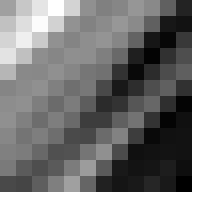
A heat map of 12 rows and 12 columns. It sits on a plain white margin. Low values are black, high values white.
Grain: diagonal, up to the right. Ninth with the lowest average: bottom right. Lone odd cells: none. Ninth with the highest average: top left. Calmest part: bottom right. Slope: up to the top left.
